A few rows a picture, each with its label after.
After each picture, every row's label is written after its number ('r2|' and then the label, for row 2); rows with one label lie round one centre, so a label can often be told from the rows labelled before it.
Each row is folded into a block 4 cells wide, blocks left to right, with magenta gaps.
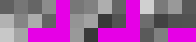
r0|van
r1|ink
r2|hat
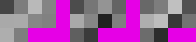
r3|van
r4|ink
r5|ink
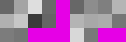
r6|ink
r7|van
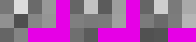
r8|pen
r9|pen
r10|pen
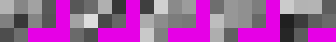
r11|hat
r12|ink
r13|van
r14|van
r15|hat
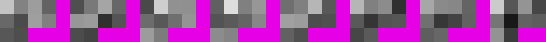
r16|hat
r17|ink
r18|pen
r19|pen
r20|ink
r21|hat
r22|hat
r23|hat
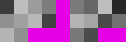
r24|van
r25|ink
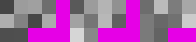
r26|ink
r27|van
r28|pen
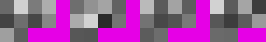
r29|pen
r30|ink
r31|hat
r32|hat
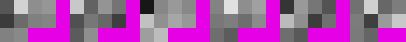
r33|pen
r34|hat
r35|van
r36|pen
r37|ink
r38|pen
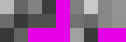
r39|hat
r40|pen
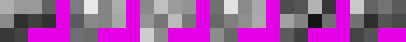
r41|hat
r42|pen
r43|van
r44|pen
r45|ink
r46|hat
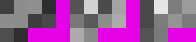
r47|ink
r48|pen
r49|pen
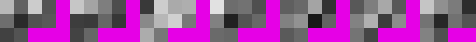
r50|hat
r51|hat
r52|van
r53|hat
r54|ink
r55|ink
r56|hat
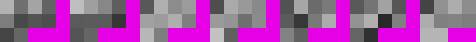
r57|hat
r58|hat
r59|van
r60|van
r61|pen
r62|ink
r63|van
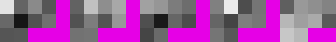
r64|hat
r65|pen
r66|hat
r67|pen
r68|van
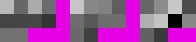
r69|hat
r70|hat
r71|ink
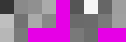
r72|van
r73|pen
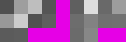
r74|ink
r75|pen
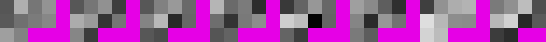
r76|pen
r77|ink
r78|ink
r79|hat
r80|ink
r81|hat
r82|van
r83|ink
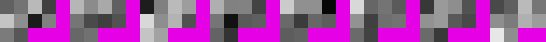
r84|ink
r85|hat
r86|van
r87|hat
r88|hat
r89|hat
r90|ink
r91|van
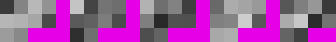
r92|van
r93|hat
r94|hat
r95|van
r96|ink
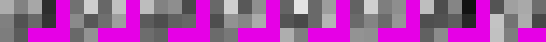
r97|hat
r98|pen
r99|hat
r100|pen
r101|pen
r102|pen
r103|hat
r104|van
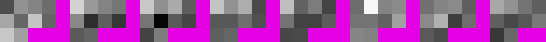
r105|van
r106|hat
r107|hat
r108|hat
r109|hat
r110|pen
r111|ink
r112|hat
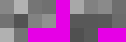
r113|pen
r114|hat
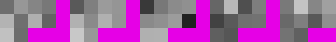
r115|van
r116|van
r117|van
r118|pen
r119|pen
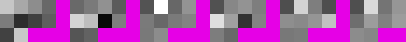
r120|hat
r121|ink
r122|pen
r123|ink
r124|pen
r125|pen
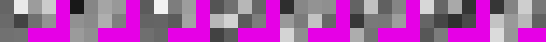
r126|pen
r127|van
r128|pen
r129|ink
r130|van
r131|pen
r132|hat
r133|van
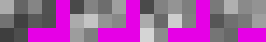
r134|hat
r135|van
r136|van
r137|pen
